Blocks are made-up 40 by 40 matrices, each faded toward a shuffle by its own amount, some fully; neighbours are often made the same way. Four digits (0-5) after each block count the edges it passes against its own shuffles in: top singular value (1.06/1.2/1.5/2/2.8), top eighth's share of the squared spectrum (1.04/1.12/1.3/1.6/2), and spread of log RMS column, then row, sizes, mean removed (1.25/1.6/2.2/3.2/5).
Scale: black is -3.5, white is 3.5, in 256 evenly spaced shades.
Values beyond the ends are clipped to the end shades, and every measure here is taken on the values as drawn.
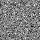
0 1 0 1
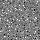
0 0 0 0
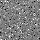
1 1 0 0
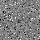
0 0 0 0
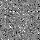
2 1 1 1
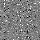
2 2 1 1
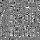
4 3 2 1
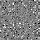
3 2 0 1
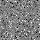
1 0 0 0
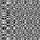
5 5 3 3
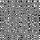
4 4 2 2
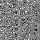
2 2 0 0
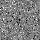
0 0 0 0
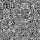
3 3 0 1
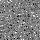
0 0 0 0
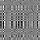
5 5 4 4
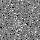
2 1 0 0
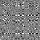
4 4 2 2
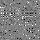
3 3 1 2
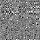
3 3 1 2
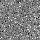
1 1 0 0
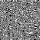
3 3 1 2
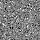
1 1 0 0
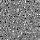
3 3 1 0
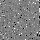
2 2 0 0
